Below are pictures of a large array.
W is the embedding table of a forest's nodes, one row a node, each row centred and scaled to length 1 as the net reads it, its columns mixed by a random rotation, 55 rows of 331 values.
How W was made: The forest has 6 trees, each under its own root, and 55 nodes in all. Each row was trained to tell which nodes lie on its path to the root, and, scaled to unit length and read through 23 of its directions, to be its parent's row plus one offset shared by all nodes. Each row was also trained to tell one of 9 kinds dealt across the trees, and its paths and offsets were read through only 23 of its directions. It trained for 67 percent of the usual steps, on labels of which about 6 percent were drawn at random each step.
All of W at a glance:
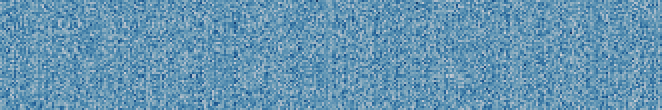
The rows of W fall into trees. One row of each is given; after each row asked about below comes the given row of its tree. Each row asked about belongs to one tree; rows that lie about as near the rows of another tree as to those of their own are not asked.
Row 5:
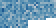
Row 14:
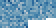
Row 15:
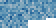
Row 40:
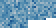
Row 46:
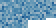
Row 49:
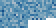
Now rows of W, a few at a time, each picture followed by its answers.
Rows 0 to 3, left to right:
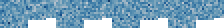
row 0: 14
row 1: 15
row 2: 49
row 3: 49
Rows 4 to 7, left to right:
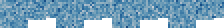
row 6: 14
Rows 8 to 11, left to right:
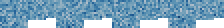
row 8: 5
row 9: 5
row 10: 5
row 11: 15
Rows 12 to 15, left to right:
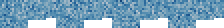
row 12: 5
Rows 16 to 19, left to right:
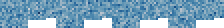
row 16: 40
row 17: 49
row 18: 5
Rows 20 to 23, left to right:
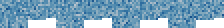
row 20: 40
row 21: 46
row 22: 5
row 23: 46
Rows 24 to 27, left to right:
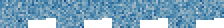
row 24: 46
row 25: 14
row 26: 14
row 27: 40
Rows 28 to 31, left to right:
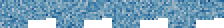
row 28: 15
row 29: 5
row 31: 49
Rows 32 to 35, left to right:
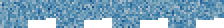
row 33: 15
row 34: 40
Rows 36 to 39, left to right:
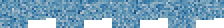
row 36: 15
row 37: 49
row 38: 49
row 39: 15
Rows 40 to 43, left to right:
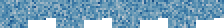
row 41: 15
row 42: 49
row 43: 49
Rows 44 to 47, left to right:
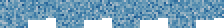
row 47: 14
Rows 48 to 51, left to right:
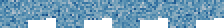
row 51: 14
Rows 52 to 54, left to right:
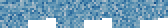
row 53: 15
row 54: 15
